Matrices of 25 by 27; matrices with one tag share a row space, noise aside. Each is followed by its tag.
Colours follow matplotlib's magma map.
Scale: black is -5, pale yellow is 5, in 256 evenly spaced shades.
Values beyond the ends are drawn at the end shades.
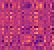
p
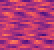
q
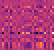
p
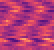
q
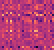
p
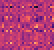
p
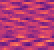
q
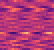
q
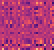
p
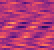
q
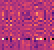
p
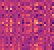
p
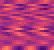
q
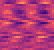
q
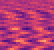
q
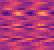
q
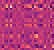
p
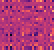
p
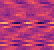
q
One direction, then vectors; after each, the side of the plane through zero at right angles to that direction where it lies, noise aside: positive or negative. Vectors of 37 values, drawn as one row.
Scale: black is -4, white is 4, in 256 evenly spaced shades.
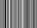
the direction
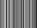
negative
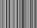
negative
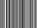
negative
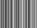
positive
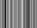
positive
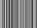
negative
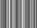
positive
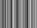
positive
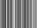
positive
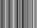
negative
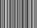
negative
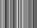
positive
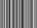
negative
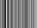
positive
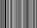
positive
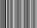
positive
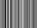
positive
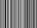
positive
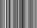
negative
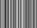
positive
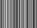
positive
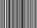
negative
